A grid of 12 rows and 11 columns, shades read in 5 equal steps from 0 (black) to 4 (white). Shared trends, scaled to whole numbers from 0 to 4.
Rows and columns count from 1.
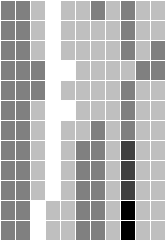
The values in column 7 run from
2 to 3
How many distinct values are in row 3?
3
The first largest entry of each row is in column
4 4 4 4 4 4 4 4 4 4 3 3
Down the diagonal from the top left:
2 2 3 4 3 3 2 3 1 3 3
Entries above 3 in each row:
1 1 1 2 1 2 1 1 1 1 1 1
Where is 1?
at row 8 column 9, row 9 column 9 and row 10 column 9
